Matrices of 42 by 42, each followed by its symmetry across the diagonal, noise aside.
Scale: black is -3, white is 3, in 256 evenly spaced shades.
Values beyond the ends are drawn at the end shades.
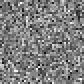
neither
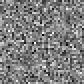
antisymmetric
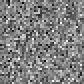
neither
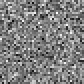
neither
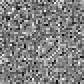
symmetric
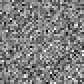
symmetric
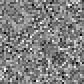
symmetric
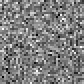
neither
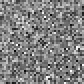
symmetric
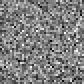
neither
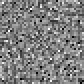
symmetric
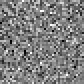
antisymmetric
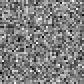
antisymmetric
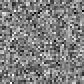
antisymmetric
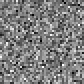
neither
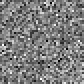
symmetric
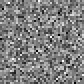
antisymmetric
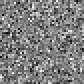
antisymmetric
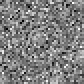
symmetric
